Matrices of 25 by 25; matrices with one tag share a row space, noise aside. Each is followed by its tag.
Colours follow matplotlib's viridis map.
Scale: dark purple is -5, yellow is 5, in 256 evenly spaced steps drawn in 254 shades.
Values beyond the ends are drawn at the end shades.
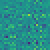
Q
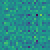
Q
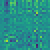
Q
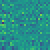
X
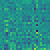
Q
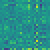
Q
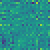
X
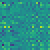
X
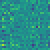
X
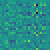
Q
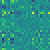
X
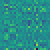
Q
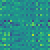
X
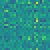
Q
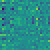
X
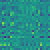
X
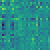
X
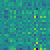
Q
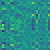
X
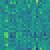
Q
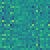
X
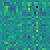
Q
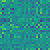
X
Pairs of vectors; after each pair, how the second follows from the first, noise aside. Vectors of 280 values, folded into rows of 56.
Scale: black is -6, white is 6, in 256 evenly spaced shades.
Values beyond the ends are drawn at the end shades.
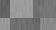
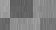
negated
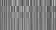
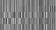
wrapped around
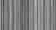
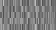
sign-scrambled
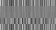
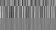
wrapped around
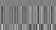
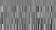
sign-scrambled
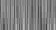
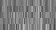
sign-scrambled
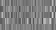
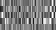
scaled up
